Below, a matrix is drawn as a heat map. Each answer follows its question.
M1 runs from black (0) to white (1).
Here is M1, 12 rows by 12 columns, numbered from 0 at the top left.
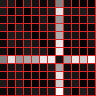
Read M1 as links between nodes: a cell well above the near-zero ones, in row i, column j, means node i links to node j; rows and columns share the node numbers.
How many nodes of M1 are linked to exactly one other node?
11
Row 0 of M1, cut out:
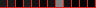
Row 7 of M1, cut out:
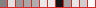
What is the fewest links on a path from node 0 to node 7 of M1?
1
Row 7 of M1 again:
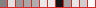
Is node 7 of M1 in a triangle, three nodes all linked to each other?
no
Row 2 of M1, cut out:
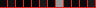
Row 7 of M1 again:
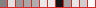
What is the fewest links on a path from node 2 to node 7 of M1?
1
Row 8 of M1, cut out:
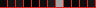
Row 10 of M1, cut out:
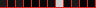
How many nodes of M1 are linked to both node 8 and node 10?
1
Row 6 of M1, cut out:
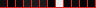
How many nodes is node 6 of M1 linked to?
1
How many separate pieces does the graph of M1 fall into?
1
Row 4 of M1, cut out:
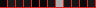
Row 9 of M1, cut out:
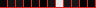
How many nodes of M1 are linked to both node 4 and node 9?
1
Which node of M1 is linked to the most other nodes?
node 7
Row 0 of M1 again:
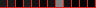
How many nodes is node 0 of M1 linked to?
1
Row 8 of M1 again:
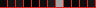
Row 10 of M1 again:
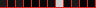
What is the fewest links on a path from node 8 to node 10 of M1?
2
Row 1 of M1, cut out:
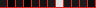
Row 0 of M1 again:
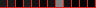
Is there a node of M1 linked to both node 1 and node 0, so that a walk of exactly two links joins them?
yes
